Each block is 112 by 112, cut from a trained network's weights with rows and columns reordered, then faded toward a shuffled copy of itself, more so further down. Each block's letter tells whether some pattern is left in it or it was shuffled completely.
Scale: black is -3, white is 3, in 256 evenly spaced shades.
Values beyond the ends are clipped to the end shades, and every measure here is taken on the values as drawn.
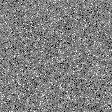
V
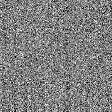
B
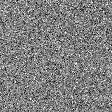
V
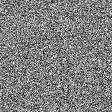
V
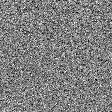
V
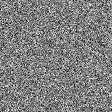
B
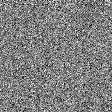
B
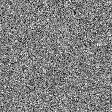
V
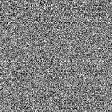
B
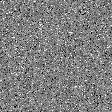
V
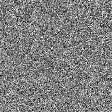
B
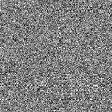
B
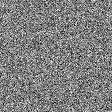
V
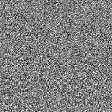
B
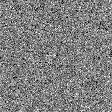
V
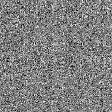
B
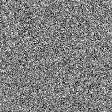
B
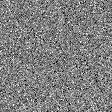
V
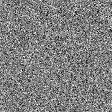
B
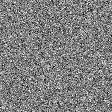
V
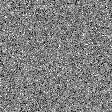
V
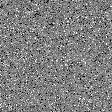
V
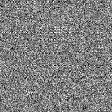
B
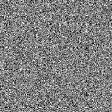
B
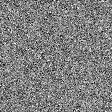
V
